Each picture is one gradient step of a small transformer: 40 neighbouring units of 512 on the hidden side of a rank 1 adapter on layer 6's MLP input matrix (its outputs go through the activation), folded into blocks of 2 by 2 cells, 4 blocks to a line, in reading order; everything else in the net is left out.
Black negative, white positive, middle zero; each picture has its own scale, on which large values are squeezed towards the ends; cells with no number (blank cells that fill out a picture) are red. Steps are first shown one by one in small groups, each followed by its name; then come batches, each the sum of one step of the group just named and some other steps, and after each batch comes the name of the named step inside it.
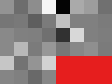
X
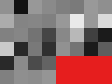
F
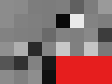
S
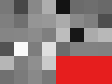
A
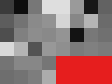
A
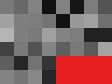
S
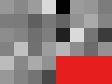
X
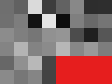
A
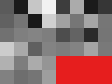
X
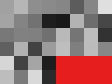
S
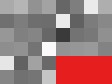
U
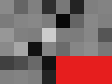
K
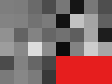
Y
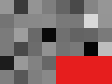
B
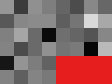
B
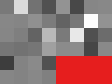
U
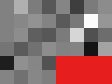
B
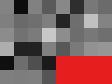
K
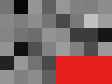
K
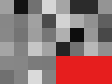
Y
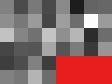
U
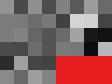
B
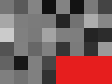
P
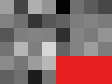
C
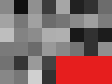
P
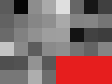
P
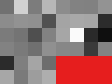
C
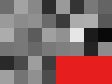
P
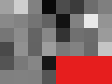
C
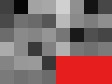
C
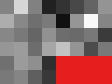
C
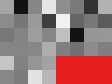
C
